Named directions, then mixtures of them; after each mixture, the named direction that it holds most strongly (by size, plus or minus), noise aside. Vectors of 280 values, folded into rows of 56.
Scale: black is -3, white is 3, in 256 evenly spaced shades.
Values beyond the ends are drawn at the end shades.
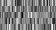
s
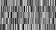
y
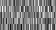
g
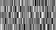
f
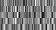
f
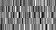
f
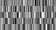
f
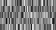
s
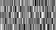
f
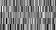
g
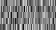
y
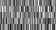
g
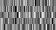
f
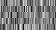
y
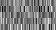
g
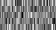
s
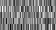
g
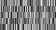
y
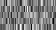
y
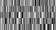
f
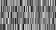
y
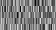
g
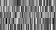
g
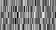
y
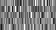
f
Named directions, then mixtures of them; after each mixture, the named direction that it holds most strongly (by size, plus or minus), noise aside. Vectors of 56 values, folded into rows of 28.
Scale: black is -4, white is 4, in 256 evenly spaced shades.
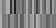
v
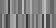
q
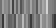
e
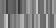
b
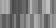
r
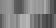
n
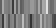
e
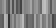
e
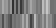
e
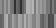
n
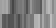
r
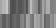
r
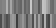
q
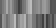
n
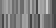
e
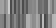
r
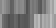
n
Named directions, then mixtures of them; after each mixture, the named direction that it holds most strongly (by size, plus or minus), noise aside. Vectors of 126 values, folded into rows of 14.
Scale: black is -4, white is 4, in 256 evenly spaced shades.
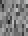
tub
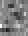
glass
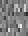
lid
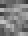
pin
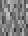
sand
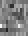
glass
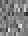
lid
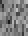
tub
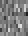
lid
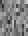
tub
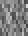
sand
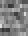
glass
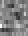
glass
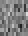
lid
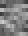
pin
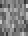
sand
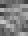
pin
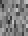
tub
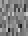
lid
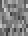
sand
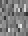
lid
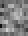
glass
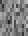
tub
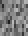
tub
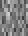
sand
